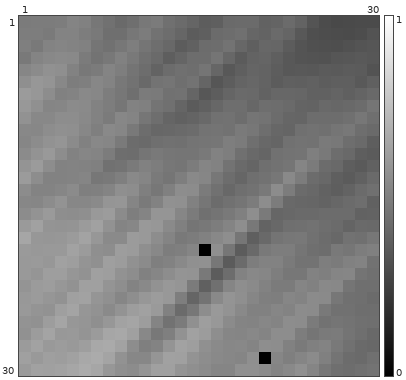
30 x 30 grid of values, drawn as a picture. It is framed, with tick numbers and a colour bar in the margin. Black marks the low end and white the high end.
Lone odd cells: 2, each lower than its neighbours. Odd rows or columns: none. Ninth with the highest average: bottom left. Slope: up to the bottom left.
